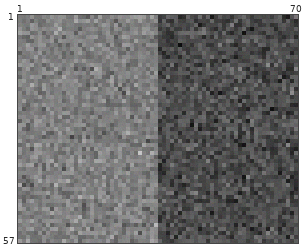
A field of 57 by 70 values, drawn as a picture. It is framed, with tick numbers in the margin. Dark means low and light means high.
It is made of 1 by 2 panels. Panel 1,1: middling, fine-grained. Panel 1,2: low, fine-grained.
